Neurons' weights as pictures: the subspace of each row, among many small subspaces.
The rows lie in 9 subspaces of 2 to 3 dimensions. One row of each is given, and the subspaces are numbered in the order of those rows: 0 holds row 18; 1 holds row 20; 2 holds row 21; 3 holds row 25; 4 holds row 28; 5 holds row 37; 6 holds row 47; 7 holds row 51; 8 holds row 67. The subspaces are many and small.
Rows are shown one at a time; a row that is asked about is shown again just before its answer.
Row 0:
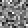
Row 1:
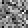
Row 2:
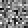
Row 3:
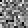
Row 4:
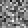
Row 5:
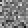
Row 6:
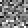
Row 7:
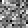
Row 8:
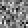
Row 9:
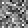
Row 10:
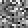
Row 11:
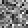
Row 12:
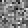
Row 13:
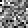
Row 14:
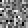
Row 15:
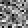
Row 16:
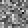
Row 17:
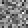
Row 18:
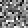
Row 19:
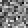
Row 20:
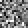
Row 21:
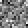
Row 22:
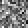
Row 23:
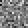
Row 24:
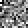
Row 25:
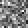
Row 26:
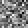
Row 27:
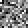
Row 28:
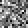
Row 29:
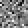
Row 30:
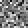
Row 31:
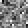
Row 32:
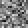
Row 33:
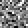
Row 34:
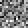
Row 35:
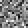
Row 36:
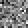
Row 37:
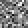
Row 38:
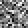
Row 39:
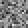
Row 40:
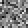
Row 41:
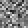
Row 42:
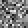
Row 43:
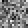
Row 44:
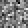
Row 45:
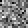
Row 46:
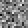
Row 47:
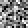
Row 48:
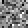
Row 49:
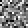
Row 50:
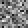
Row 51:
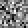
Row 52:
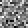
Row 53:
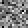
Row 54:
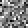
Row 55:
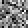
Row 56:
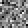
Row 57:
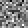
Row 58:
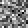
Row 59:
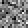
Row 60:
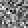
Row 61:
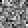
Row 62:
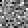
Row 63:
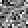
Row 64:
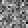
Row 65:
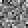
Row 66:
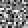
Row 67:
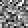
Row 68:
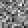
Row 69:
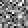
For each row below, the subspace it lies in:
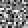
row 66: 1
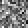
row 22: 0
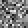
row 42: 7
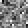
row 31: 2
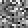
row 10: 6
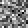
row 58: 3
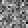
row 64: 7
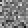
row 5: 1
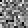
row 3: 1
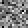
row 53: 4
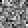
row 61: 2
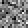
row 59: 0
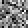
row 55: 0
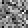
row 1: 0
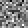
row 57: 0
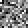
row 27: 4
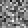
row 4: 6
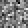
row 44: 6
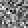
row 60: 7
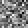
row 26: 5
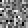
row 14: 1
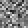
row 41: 7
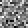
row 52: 4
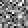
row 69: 5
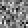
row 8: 7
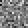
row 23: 5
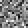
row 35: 8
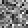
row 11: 2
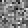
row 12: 6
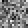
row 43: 7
